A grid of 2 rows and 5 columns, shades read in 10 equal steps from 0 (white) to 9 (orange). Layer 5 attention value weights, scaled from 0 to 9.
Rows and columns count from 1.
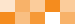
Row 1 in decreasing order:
9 6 4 4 2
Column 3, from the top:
4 8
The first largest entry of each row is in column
4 1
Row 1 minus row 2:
-7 1 -4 9 -2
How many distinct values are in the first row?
4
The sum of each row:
25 28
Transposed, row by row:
2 9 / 6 5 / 4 8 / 9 0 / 4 6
